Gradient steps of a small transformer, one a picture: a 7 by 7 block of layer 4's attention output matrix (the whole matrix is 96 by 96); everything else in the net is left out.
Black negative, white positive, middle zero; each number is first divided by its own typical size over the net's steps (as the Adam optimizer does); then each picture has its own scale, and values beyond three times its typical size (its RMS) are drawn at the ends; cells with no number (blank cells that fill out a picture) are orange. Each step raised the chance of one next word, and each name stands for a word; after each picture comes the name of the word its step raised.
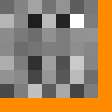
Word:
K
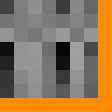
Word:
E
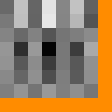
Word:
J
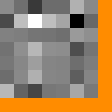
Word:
K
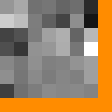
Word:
J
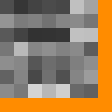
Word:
E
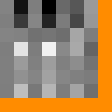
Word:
J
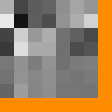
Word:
J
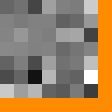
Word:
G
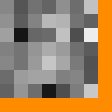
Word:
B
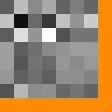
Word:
B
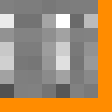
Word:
K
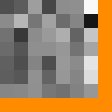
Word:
E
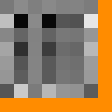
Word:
K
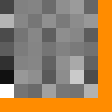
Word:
G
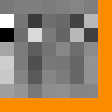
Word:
B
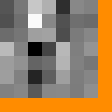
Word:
J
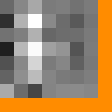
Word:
K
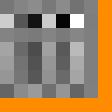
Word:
K
